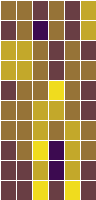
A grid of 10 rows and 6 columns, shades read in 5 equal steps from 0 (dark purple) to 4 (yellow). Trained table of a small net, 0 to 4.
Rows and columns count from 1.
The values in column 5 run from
1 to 4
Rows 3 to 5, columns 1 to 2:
3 3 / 3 3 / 1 2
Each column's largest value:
3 3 4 4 4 3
